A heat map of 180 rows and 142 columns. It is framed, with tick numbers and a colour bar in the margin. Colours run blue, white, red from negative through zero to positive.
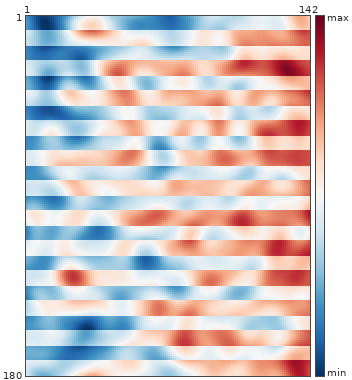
Slope: up to the right. Mirror symmetry: none. Stripes: horizontal, repeating 12 times. Average level on the scale: 50%.
